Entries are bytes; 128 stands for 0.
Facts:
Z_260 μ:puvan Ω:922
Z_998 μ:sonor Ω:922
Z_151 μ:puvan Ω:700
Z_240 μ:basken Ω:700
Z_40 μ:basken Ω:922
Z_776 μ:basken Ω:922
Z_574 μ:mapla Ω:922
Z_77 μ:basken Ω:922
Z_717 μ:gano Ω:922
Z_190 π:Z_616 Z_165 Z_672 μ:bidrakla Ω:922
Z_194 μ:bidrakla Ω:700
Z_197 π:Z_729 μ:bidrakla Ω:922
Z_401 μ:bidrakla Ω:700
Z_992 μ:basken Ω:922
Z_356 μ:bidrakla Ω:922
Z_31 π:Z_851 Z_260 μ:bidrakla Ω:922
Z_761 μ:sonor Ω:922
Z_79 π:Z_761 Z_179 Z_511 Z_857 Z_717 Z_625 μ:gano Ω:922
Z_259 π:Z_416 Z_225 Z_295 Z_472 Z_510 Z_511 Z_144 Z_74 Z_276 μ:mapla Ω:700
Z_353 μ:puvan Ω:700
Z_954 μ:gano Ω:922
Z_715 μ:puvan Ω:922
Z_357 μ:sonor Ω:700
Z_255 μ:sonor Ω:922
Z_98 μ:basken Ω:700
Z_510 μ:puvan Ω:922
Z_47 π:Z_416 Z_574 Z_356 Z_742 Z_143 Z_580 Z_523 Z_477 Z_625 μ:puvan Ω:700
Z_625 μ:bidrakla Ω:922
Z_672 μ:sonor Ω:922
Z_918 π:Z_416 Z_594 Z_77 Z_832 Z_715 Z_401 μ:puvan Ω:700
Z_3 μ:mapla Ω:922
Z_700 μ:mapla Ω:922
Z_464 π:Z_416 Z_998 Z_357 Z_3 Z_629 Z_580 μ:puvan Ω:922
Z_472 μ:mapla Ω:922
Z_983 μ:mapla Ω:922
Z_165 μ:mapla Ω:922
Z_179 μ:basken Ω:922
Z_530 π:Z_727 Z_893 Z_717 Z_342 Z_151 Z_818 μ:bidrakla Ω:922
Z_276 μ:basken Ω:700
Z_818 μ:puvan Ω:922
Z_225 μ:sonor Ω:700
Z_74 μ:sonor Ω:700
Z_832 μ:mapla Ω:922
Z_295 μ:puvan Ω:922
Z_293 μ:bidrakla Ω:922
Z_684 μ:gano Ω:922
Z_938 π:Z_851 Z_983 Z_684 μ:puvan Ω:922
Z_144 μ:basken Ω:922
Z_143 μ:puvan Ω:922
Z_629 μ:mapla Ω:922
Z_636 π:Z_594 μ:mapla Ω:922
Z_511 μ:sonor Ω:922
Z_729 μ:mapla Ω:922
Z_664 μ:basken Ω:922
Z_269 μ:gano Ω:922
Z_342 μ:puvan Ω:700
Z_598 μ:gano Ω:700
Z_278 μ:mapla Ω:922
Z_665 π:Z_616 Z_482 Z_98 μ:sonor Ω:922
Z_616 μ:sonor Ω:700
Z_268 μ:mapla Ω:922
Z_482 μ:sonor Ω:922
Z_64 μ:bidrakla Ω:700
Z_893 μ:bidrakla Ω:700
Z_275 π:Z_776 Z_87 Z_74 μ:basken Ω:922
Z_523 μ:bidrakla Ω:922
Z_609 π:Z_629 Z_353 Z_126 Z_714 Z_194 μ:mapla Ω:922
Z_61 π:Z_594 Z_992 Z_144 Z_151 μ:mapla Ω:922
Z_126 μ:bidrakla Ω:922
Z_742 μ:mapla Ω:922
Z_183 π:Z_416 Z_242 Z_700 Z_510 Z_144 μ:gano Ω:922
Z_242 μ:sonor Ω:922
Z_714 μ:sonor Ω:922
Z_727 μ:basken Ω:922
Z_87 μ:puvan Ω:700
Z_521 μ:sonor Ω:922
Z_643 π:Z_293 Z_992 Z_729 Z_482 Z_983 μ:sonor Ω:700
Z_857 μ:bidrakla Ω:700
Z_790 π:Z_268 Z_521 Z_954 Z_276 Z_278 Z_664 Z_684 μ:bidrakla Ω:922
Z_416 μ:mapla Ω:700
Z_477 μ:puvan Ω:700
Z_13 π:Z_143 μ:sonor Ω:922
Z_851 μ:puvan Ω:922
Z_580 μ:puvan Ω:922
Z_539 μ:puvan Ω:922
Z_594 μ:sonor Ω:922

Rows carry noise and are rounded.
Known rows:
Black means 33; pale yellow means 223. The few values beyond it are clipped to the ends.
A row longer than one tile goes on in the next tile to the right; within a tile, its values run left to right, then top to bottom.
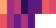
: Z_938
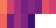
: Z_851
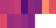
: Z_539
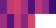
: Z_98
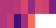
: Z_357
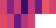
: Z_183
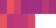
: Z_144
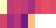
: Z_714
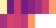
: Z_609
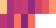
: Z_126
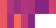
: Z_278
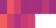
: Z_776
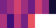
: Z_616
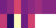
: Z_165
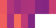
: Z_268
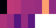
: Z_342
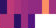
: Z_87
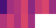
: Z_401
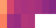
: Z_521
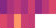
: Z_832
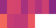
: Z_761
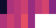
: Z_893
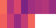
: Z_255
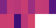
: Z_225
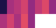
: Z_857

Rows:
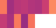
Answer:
Z_629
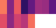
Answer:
Z_665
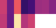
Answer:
Z_190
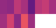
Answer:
Z_64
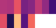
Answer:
Z_672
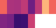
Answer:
Z_353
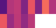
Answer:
Z_717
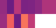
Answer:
Z_259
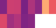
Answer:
Z_143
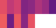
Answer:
Z_482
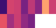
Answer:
Z_818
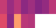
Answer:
Z_729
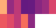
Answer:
Z_790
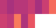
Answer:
Z_3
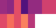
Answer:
Z_530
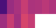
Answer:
Z_416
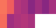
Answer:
Z_664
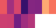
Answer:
Z_464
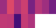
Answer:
Z_276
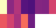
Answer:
Z_31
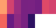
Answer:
Z_260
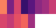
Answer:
Z_197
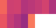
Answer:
Z_998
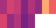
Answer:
Z_580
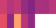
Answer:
Z_293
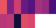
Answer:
Z_643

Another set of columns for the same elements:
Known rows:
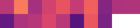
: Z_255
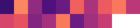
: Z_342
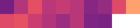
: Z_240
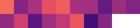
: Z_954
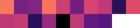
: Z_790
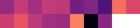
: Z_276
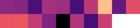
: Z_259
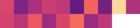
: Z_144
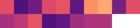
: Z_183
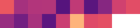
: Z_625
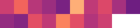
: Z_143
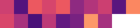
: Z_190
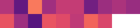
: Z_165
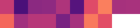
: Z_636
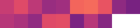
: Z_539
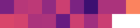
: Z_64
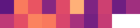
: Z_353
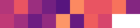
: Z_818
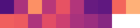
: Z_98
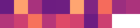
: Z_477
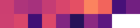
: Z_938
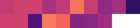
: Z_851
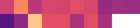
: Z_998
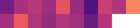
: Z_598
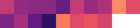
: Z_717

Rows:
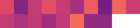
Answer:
Z_776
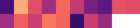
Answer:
Z_616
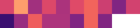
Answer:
Z_13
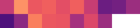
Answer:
Z_714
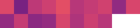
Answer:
Z_269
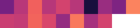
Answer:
Z_194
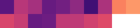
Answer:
Z_893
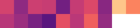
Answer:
Z_727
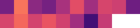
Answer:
Z_87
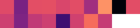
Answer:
Z_609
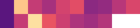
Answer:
Z_357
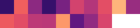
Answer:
Z_151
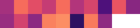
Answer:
Z_482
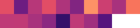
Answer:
Z_275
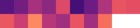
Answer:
Z_401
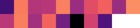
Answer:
Z_643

